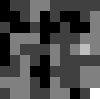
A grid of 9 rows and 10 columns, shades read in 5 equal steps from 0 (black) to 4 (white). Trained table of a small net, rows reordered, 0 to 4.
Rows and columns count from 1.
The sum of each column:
5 11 13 11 4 12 9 7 13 18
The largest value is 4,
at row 9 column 10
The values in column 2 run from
0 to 2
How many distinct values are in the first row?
3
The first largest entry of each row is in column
4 4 10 2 9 3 3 1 10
